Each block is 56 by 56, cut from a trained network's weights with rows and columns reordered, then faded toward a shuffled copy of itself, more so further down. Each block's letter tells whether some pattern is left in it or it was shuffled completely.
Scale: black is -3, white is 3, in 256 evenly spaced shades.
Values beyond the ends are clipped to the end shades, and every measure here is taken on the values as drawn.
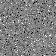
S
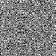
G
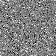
S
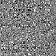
G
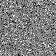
S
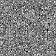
G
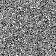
S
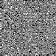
G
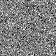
S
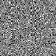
G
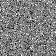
S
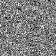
G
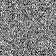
G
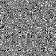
G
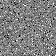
S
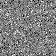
S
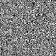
G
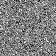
S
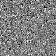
G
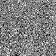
G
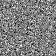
S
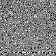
G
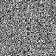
G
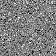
G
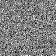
G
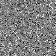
G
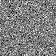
S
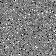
S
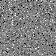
S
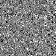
G
